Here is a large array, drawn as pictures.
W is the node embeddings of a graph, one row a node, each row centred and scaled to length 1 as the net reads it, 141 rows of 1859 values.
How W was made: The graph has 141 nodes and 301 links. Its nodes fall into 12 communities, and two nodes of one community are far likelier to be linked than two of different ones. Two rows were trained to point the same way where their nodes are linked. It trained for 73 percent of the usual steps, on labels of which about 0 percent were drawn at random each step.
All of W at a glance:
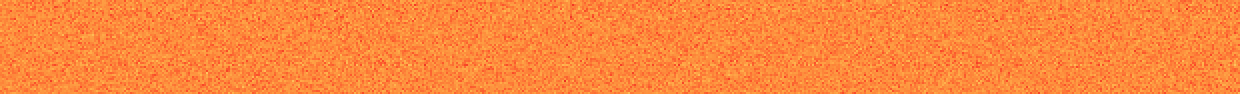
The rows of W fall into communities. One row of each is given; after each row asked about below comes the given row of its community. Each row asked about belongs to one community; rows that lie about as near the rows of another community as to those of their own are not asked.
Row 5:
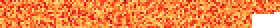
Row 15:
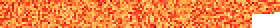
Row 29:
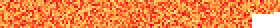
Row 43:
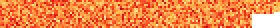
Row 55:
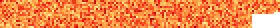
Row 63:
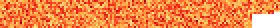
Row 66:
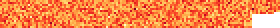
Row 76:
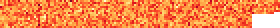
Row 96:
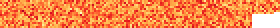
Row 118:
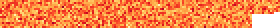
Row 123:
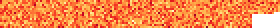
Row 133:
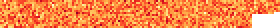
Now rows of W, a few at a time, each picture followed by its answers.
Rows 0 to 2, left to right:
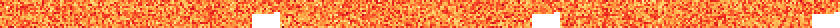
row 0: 96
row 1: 96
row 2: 43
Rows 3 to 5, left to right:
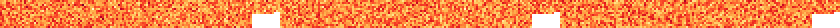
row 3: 43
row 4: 55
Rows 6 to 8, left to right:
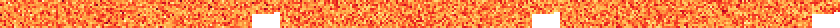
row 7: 29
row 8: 76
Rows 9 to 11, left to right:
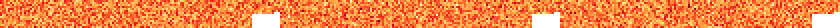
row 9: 96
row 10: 76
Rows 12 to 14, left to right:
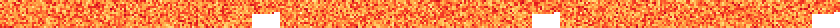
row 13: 55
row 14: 55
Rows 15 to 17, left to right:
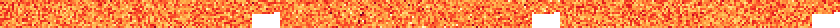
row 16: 15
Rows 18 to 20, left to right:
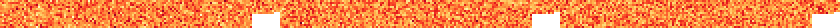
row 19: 133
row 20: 133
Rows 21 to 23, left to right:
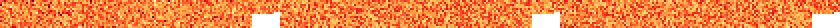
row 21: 118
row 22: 63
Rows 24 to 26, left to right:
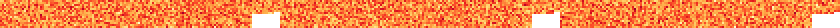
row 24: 63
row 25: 63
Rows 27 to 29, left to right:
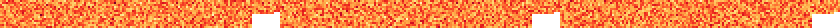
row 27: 5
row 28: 123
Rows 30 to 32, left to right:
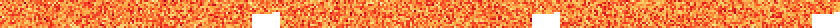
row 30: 5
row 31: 96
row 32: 43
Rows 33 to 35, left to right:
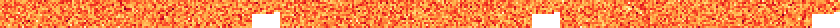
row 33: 63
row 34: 29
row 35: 96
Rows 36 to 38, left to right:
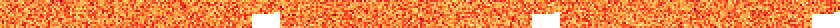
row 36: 43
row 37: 43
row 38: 66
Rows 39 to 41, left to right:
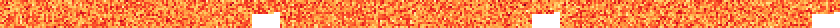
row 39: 133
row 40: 5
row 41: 76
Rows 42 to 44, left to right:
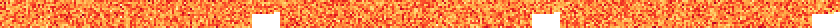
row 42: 123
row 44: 43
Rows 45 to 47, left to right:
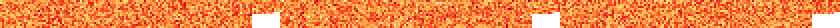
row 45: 43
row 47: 55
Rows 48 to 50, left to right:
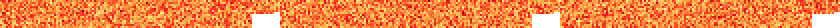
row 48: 5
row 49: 29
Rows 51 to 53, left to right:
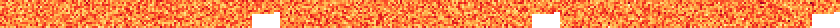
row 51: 55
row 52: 76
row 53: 96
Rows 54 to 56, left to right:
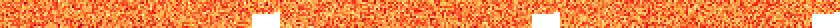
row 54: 29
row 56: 96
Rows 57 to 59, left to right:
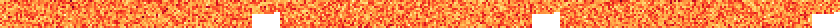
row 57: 76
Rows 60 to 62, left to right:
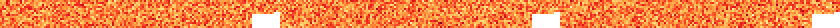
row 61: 5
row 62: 118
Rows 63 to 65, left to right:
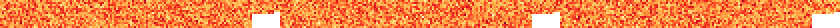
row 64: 63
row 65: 29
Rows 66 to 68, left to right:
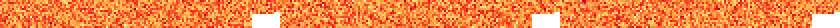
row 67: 43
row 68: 29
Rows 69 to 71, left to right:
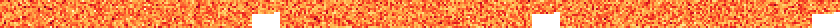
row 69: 123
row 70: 133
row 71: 55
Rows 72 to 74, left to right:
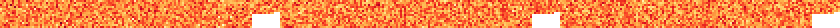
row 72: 133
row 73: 55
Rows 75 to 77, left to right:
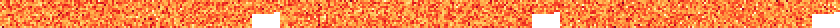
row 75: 96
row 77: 66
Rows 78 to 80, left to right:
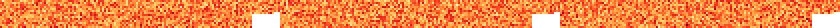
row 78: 96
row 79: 76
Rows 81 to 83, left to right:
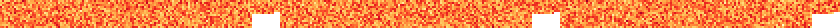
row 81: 29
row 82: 55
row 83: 133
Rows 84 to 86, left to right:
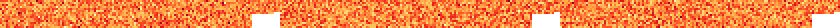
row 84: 133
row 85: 15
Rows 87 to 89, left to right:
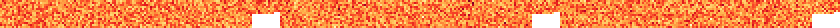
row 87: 55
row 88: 63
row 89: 96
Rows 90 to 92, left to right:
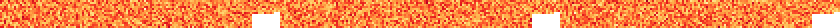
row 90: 123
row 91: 29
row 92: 123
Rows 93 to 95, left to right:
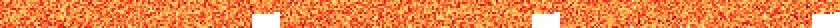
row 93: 118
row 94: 118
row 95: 15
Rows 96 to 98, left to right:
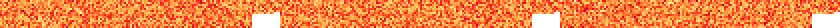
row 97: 96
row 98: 96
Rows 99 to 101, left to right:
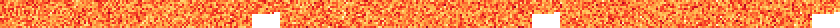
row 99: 15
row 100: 118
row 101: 43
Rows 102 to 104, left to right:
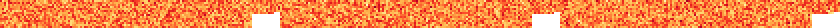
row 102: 66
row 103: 55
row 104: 133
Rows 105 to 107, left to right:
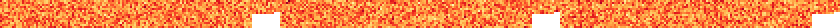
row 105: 66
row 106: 5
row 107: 133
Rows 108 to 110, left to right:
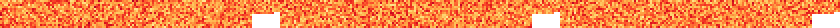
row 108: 43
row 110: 123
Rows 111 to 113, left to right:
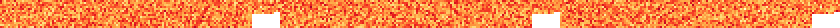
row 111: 96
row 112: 118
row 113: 5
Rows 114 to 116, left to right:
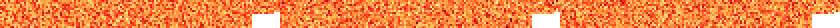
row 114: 123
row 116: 43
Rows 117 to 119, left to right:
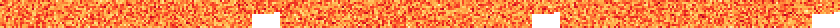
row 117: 55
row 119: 63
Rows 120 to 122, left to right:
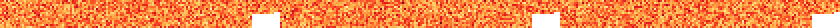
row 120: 55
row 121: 5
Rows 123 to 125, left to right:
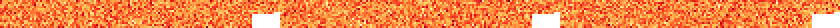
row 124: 15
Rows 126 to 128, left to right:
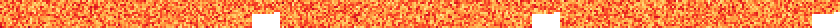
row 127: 118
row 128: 43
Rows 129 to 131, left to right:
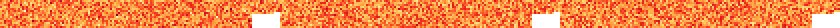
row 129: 29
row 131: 63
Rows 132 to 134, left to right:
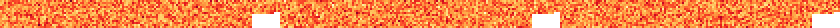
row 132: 76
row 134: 5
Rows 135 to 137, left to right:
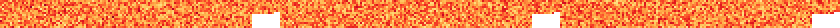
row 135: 118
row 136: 55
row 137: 5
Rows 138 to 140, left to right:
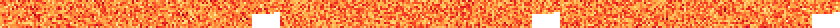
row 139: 63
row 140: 43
